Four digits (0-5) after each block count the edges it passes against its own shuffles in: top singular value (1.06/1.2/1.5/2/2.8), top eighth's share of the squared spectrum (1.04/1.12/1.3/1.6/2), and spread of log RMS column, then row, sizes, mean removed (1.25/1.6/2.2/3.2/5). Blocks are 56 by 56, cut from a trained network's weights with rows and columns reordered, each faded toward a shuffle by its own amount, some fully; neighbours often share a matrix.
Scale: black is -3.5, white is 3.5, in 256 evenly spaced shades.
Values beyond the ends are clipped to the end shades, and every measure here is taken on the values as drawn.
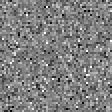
0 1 0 0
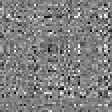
4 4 2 3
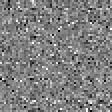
3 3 1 1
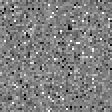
0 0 0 0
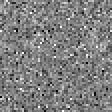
0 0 0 0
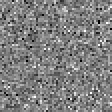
1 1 0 0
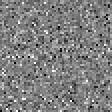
2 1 0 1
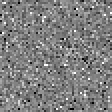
0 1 0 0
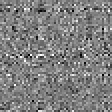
4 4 1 3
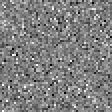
0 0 0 0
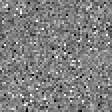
0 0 0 0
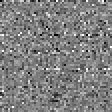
2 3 1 2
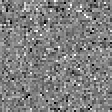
1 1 0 1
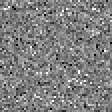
1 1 0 0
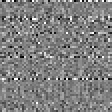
4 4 1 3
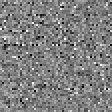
3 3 0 2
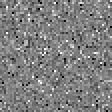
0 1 0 0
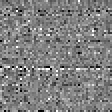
3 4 2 3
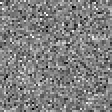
2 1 0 0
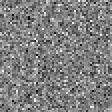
2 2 0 0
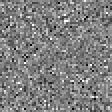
1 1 0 0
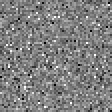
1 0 0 0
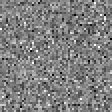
2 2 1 1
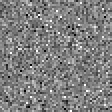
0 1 0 0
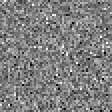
0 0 0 0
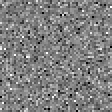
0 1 0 0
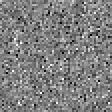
2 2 0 0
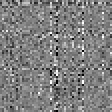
3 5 3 2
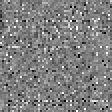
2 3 0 2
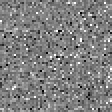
1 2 0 1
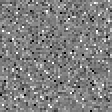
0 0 0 0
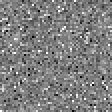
0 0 0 0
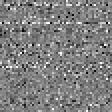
3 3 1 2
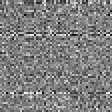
4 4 0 3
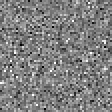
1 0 0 0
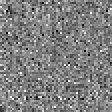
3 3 0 2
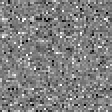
3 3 0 1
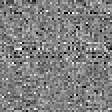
4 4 1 3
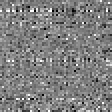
4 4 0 3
